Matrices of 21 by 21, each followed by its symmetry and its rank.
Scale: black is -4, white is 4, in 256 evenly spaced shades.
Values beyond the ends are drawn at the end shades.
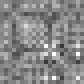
symmetric, rank three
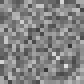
symmetric, full rank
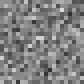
neither, full rank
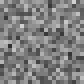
neither, full rank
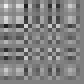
symmetric, rank one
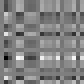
neither, rank one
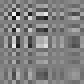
symmetric, rank one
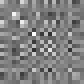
symmetric, rank three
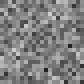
symmetric, full rank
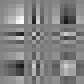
symmetric, rank one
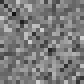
symmetric, full rank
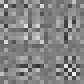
symmetric, rank three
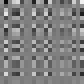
neither, rank one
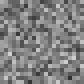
neither, full rank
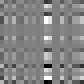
neither, rank one
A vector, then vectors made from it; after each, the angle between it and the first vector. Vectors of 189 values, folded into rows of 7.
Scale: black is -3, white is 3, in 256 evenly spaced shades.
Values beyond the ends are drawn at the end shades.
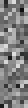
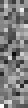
nearly opposite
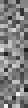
partly aligned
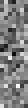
nearly opposite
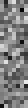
nearly parallel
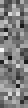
partly aligned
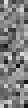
nearly opposite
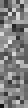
partly aligned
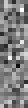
nearly opposite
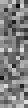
orthogonal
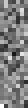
nearly opposite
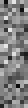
nearly parallel
